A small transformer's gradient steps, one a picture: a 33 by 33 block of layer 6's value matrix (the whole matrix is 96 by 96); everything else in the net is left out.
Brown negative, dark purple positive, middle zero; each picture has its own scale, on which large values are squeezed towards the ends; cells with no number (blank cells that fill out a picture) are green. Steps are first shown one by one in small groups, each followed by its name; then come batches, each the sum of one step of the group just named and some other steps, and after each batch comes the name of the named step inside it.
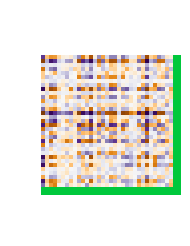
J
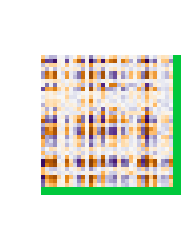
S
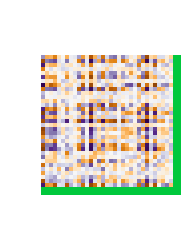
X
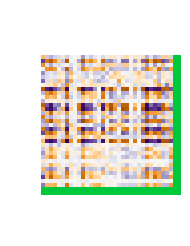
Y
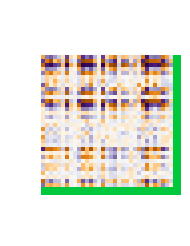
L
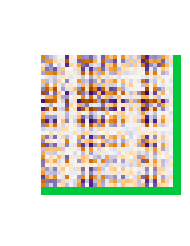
L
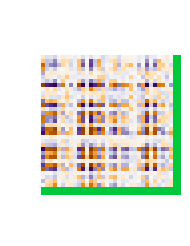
Y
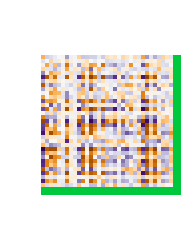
Y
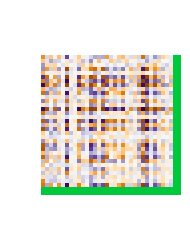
X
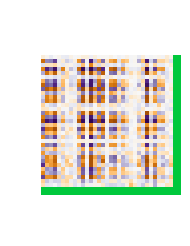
S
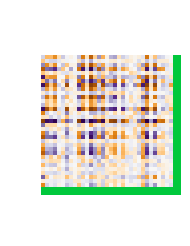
X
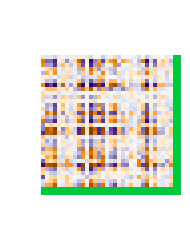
S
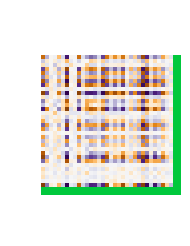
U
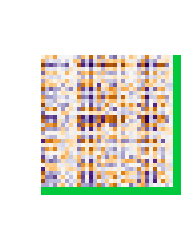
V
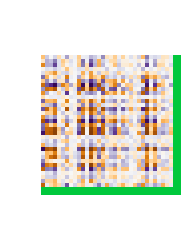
U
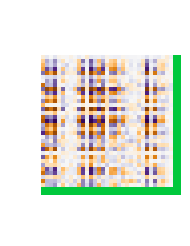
V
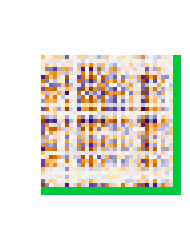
U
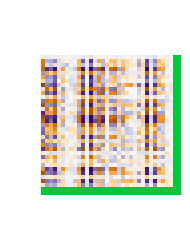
V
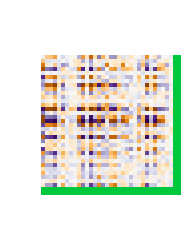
V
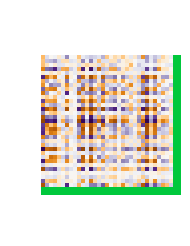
U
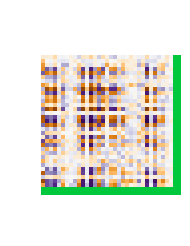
V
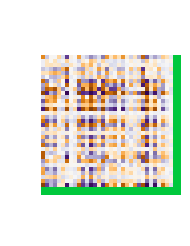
U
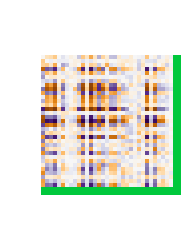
V
